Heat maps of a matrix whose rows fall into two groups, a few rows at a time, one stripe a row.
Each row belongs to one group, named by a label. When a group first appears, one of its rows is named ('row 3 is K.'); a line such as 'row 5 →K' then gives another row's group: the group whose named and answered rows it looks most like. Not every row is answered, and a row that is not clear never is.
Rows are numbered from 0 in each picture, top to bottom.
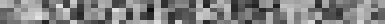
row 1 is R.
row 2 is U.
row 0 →R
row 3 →U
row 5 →R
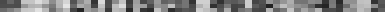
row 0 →U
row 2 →U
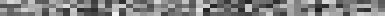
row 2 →R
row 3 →R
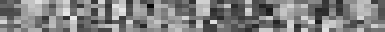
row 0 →U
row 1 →U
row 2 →U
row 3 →U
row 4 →R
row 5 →R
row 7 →R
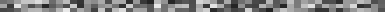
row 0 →U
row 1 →R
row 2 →U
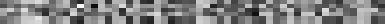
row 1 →U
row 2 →R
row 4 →U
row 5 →U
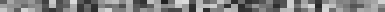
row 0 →R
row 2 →R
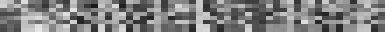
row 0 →R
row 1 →R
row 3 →U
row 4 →U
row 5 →R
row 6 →U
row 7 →U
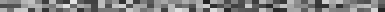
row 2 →R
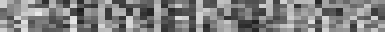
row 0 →R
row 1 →R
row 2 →U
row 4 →R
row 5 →R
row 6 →R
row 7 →R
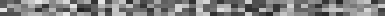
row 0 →U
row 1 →R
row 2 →R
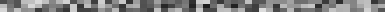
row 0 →U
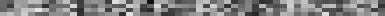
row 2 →U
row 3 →R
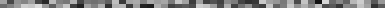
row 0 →R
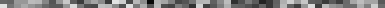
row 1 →R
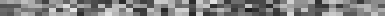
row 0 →R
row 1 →U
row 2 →R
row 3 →R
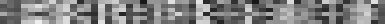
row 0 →R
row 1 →U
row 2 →U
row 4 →U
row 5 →U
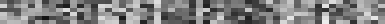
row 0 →R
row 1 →R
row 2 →U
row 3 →R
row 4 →R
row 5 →R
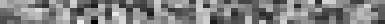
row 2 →U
